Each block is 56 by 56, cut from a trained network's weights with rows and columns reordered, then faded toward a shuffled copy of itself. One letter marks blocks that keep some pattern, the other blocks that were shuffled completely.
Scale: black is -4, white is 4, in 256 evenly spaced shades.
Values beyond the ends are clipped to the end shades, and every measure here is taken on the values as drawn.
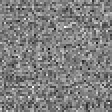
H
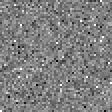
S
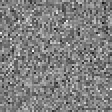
S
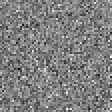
H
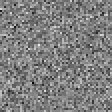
S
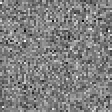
H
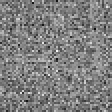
H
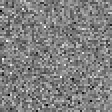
S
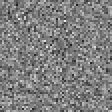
S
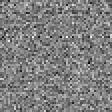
H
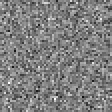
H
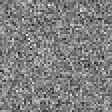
S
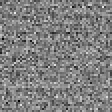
H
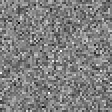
S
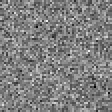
S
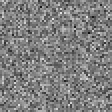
S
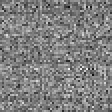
H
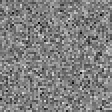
S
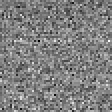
H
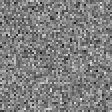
S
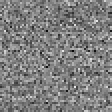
H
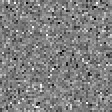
S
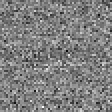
H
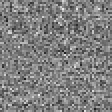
H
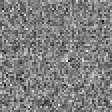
H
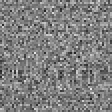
H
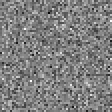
S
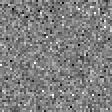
S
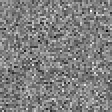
S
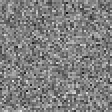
S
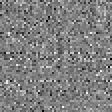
H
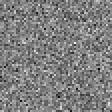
S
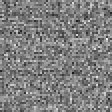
H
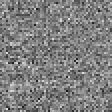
H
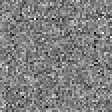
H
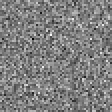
S
